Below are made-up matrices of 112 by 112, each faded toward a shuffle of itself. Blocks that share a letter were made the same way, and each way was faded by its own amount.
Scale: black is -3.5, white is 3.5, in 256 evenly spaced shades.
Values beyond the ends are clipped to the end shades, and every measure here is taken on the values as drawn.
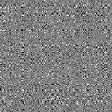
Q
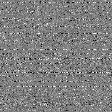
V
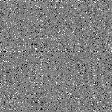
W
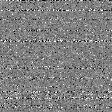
V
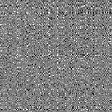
Q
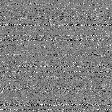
V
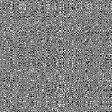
Q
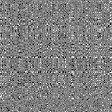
Q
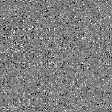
W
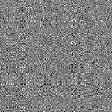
Q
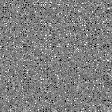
W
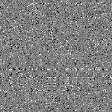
W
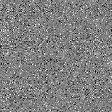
W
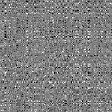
Q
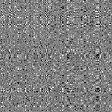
Q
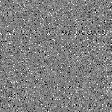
W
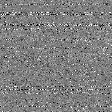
V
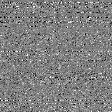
V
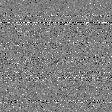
V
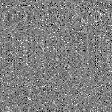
W
